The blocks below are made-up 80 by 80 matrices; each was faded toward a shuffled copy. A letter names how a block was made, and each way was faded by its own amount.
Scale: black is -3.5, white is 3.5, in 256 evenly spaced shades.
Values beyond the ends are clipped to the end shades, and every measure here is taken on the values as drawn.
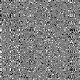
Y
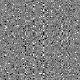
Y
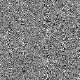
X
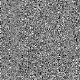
X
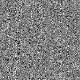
X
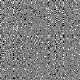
Y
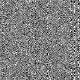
X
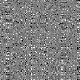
Y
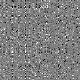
Y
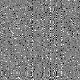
Y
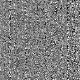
X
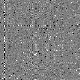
Y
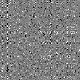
Y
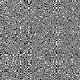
Y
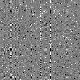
Y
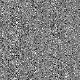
X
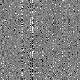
Y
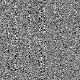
X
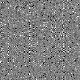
Y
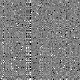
Y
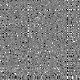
Y
